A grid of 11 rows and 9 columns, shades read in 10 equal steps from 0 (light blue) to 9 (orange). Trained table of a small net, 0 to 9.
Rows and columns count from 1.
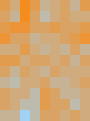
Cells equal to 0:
1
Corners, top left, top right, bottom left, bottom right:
7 7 4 5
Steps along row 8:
down up same up down same up up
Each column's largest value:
8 8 9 7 7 7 6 7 8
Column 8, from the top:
4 5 6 7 6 4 5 5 4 3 6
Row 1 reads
7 5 9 7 4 5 6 4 7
